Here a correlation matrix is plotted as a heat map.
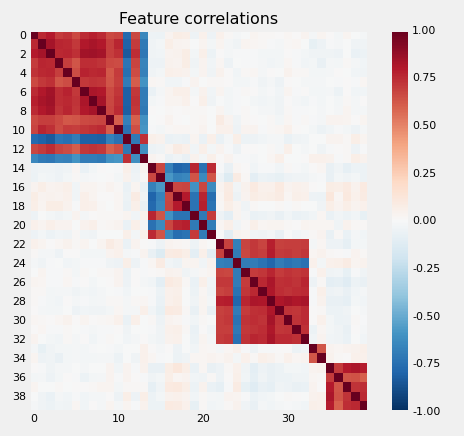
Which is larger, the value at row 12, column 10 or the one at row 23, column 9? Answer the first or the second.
the first
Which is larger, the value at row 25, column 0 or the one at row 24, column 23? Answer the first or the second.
the first
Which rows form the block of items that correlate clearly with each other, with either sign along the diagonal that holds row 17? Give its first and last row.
14 to 21
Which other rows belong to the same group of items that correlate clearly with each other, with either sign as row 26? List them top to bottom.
22, 23, 24, 25, 27, 28, 29, 30, 31, 32
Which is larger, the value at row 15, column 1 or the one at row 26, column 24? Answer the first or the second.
the first
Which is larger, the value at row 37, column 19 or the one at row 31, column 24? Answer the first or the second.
the first
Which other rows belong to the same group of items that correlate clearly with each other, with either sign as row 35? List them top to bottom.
36, 37, 38, 39
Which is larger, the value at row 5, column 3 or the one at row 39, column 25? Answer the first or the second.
the first
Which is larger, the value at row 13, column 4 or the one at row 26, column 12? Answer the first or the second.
the second
